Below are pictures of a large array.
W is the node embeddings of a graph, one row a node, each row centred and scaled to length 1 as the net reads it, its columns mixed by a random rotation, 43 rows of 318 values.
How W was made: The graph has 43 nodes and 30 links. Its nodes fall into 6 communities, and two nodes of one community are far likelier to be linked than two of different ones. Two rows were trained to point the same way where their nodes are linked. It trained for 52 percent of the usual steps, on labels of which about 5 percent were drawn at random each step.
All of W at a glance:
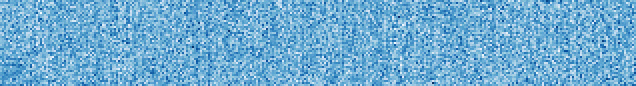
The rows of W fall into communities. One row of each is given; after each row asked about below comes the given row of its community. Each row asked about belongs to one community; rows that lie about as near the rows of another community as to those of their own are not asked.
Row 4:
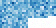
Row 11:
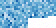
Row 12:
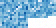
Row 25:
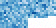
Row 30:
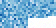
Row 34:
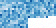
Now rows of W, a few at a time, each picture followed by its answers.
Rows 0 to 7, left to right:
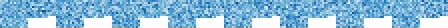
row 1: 4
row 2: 25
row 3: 12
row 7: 4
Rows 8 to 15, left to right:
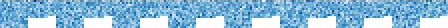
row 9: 4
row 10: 12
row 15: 30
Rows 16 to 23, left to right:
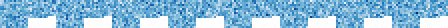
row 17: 12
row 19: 11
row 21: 11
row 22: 4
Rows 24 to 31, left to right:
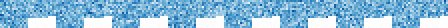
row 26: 34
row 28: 4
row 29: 34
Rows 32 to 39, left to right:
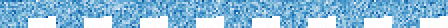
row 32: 34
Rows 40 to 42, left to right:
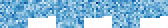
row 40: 34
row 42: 34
